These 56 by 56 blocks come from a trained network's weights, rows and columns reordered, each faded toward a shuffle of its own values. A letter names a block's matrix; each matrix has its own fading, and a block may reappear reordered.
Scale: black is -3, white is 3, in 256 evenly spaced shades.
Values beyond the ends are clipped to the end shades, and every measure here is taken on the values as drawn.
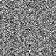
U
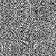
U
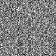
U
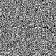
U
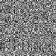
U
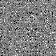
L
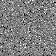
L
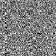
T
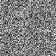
U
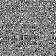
L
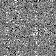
L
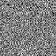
U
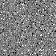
L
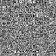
U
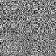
T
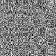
U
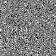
L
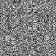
U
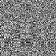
T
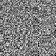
U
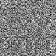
U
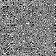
L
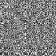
T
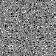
L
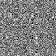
U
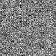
U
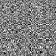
T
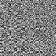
T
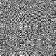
T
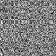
U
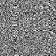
T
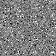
L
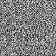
U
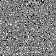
L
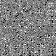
L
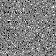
L
